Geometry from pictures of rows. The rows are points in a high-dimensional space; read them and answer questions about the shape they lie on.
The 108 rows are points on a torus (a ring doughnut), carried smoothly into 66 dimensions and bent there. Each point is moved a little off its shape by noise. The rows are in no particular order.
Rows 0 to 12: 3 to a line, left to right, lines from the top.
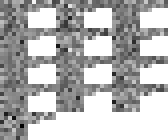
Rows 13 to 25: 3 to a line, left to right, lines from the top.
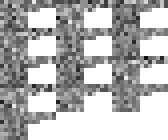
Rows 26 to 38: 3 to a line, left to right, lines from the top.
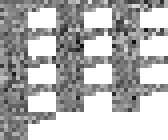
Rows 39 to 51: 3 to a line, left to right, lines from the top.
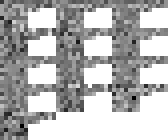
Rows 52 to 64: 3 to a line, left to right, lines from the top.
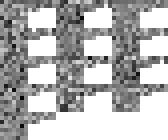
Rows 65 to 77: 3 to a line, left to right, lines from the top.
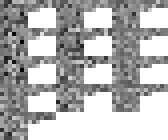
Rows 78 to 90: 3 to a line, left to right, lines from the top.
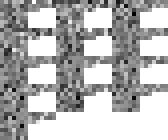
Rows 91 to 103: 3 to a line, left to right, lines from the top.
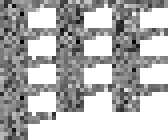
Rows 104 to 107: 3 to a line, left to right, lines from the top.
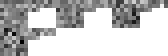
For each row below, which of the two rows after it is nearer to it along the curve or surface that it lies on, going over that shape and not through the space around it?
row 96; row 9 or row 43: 43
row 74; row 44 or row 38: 38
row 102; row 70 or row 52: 52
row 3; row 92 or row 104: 104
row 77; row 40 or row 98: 98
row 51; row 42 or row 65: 65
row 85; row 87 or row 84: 84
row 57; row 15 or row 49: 49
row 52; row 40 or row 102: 102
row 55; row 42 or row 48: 42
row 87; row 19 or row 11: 19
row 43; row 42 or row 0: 0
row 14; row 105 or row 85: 85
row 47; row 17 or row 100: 100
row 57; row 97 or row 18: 18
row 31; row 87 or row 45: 87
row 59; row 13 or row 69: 13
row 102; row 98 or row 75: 75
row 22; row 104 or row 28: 28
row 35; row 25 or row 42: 25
